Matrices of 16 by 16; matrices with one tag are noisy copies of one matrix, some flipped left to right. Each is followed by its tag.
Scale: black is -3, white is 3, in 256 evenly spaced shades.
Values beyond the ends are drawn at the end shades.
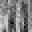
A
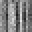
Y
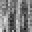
A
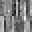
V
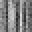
Y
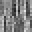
V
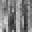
A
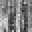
A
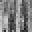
A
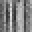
Y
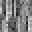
V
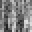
A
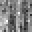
A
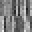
V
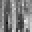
A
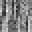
V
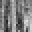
A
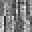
V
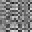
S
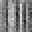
Y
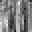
A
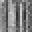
Y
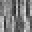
V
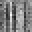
Y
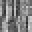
V
